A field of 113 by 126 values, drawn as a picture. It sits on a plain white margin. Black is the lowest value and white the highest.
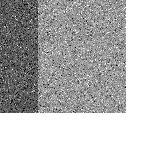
On average the colour sits 50% of the way up the scale. A vertical seam about 30% of the way across splits the table, and the right part is higher. There are no regular stripes. The values follow a bell shape.
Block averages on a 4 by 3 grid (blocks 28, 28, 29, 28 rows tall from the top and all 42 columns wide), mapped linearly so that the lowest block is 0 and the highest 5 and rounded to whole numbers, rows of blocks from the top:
055
055
055
055
